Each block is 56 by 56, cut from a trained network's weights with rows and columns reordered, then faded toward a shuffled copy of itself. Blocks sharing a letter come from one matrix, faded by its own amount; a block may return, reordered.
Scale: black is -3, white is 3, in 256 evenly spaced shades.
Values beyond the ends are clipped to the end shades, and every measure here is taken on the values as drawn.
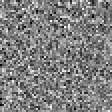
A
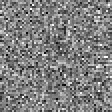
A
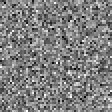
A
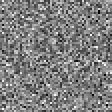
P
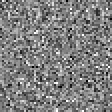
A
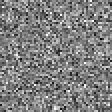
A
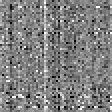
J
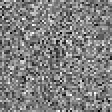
P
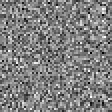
P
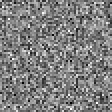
P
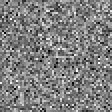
A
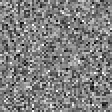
A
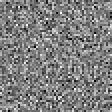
P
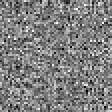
P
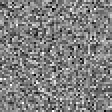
A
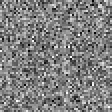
A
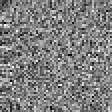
P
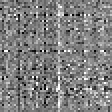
J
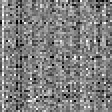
J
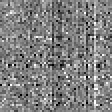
J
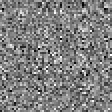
P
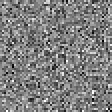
P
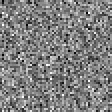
A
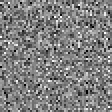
P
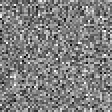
P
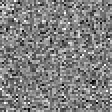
A
